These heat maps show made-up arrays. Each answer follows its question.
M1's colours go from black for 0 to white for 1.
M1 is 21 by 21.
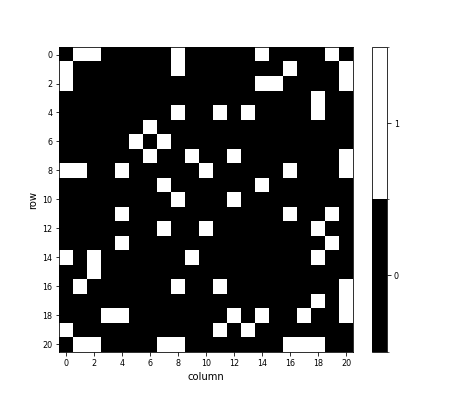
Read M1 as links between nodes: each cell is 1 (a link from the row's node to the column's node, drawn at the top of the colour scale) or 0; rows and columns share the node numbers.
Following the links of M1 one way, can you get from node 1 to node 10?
yes
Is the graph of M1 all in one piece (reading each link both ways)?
yes
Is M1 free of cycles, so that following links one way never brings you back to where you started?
no
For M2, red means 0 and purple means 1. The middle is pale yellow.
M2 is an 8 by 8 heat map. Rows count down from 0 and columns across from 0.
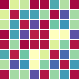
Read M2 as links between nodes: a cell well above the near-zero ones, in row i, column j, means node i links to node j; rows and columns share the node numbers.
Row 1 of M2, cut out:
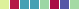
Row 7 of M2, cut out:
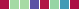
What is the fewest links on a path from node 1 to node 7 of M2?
1
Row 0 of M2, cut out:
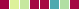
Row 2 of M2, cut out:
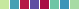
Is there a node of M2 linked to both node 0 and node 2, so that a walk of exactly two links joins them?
yes
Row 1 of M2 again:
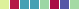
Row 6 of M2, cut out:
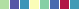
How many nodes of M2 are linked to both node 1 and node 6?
5
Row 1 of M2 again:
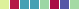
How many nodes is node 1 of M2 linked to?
6
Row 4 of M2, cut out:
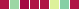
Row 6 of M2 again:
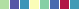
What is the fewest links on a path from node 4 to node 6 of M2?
1
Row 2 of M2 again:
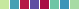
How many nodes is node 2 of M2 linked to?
6
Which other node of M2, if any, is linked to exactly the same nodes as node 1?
node 5
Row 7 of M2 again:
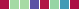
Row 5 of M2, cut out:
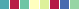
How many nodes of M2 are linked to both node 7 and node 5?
3
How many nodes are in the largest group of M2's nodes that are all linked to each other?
5
